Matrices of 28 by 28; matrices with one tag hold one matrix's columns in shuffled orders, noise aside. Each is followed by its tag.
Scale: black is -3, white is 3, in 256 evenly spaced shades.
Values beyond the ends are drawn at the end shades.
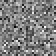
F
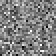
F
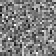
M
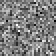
M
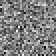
F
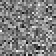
F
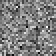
F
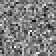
M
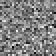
F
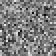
M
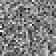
M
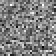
F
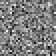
F
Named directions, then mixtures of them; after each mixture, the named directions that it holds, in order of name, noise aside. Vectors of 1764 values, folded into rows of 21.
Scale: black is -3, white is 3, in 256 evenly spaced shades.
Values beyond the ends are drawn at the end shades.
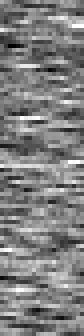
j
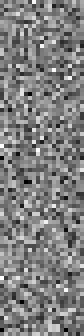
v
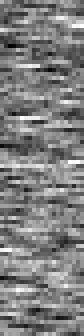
j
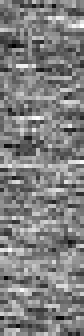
j, v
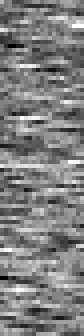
j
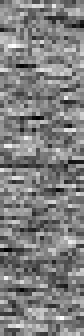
j, v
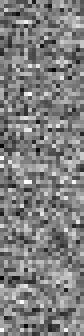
j, v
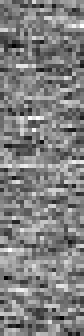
j, v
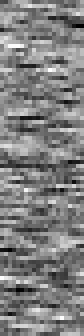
j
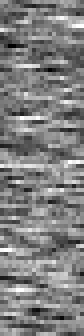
j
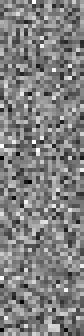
v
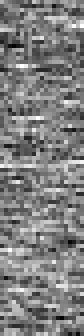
j, v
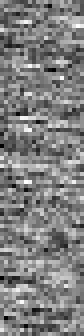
j, v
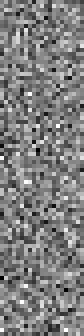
v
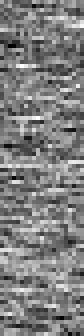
j, v
